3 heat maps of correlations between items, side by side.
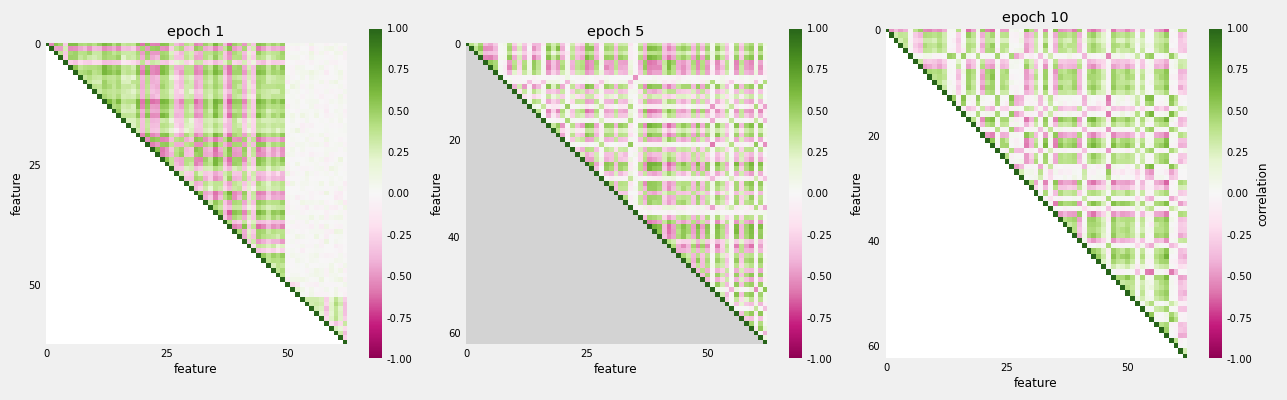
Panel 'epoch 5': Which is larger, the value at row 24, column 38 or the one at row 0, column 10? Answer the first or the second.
the second
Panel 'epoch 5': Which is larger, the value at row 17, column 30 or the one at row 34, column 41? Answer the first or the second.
the first
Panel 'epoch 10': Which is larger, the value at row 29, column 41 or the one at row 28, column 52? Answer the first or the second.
the first
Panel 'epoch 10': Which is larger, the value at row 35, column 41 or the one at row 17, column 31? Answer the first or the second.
the second
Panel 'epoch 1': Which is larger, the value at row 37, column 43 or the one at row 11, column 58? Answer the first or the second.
the first
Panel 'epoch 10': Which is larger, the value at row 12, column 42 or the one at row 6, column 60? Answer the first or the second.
the first
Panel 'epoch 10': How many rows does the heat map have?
63
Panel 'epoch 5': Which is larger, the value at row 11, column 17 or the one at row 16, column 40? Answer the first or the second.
the first
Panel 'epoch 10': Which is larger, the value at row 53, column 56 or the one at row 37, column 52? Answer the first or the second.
the first
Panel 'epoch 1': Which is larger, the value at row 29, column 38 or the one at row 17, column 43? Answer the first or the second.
the second
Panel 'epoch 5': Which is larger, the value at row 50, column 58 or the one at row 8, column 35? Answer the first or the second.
the first
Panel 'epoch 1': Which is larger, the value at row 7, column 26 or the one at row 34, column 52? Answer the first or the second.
the first
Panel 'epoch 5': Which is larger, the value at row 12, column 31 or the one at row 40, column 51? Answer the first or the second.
the first
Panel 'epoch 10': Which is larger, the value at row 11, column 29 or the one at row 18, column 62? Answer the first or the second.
the second
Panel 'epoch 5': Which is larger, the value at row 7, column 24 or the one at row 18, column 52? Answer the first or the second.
the second
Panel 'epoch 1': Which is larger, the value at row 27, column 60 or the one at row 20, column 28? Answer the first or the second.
the second
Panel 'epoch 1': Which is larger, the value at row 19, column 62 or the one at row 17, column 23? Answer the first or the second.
the first
